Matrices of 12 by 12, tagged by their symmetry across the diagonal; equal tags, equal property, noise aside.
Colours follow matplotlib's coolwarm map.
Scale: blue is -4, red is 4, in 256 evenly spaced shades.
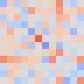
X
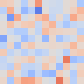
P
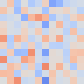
P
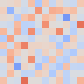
X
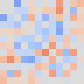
X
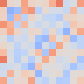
X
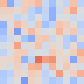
P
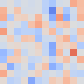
P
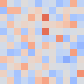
P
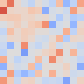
X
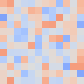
P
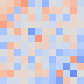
X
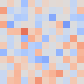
P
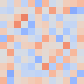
X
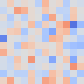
P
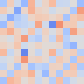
X
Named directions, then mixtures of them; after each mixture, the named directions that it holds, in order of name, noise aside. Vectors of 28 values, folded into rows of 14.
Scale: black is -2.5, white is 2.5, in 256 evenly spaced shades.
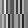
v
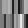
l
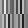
v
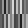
l, v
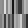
l, v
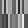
l, v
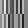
v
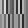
v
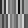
l, v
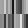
l, v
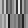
l, v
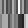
l, v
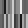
l, v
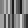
l, v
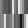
l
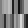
l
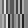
v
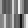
l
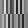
v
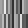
l, v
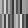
l, v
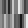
l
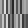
l, v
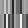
l, v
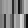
l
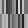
l, v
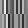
v
